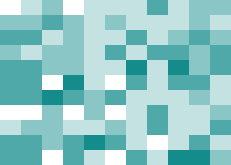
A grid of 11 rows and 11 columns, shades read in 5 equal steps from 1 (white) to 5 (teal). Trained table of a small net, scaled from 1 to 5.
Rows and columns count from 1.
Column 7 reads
2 2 4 2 5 4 2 2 2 2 4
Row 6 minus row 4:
1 2 -2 2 0 -3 2 -2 0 1 -2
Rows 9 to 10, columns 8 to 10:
4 2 2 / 1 2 4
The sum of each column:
34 35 31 33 27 27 31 29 33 36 32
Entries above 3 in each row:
1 1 4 4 5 6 5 1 2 6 6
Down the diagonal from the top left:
1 3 2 3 2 1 2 4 2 4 3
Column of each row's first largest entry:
8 3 1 6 7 4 3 8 8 5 9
